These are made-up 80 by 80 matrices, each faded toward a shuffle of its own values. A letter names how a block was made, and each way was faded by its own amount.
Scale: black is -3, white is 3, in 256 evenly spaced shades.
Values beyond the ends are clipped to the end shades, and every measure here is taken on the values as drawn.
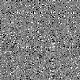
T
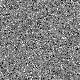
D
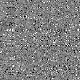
T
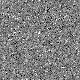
D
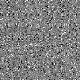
T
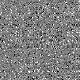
T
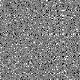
T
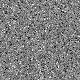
D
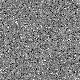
D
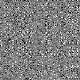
T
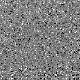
T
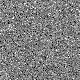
D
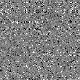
T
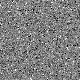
D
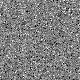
D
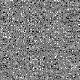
T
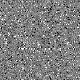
T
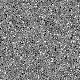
D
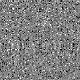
T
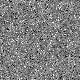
D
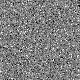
D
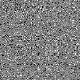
T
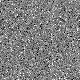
D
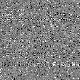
T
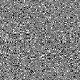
T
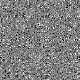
T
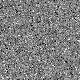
D
